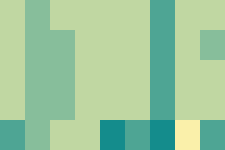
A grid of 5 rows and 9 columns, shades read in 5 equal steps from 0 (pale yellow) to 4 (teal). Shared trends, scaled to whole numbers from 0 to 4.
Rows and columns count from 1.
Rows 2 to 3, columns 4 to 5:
1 1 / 1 1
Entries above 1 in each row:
2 4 3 3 6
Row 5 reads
3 2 1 1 4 3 4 0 3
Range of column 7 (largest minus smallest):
1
